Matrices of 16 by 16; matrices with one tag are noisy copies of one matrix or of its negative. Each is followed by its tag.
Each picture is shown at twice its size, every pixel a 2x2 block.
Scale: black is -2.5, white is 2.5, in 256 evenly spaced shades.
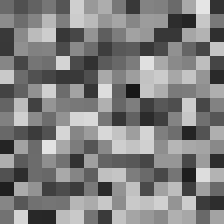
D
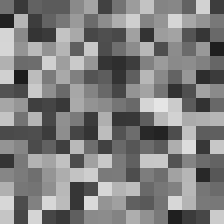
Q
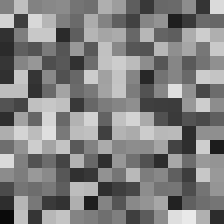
Q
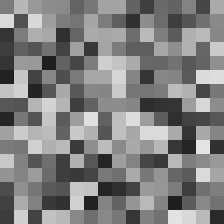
Q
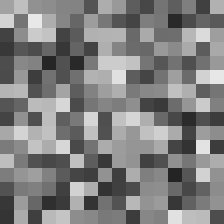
Q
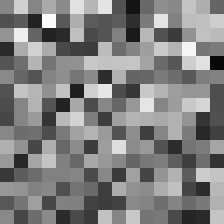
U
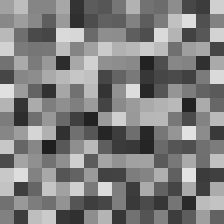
D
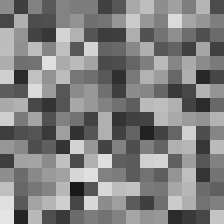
Q
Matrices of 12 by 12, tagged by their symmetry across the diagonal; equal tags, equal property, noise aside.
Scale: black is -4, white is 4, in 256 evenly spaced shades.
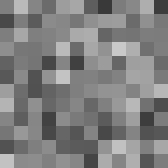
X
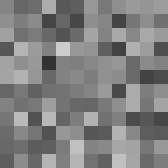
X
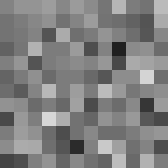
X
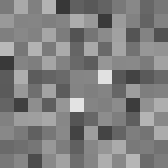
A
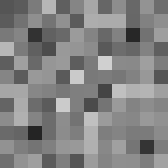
A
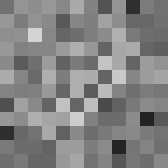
A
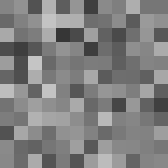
X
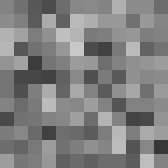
X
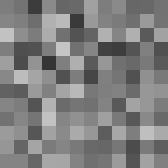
X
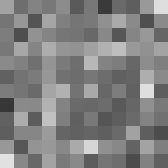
A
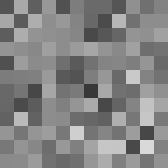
A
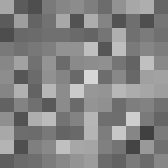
A
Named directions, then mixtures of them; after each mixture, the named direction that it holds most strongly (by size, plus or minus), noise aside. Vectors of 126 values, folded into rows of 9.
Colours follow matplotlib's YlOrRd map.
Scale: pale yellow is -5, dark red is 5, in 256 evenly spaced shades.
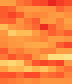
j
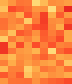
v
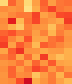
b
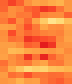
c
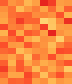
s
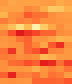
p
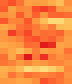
c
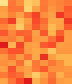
b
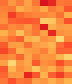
s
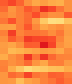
c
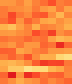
j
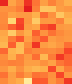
b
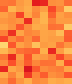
v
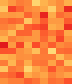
v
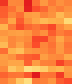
b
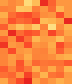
s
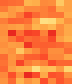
c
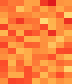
s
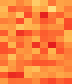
v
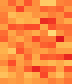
s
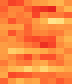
c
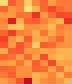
b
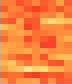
c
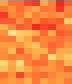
j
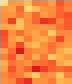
b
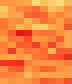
j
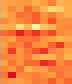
p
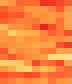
j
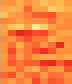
p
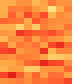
p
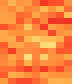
c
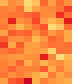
b
